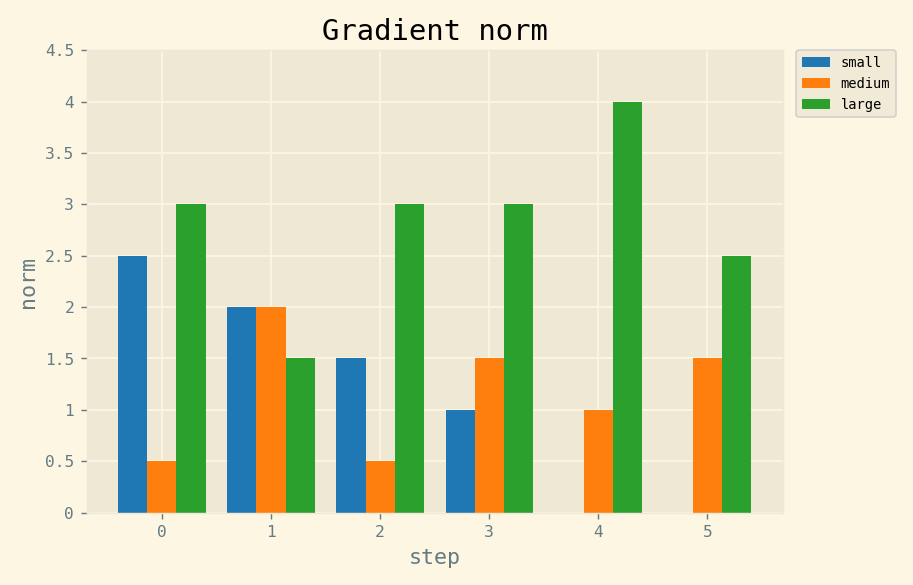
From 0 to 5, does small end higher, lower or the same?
lower
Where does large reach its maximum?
4
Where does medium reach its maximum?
1
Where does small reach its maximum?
0
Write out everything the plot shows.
Title: Gradient norm
x-axis: step, ticks 0 1 2 3 4 5
y-axis: norm, ticks 0 0.5 1 1.5 2 2.5 3 3.5 4 4.5
Legend: small, medium, large
Values:
small: 2.5 2 1.5 1 0 0
medium: 0.5 2 0.5 1.5 1 1.5
large: 3 1.5 3 3 4 2.5
